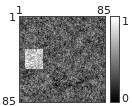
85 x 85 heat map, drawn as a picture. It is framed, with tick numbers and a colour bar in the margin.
Average level on the scale: 40%. Odd patch: higher, in the middle left. Ninth with the highest average: middle left. Grain: blotchy. Stripes: none.
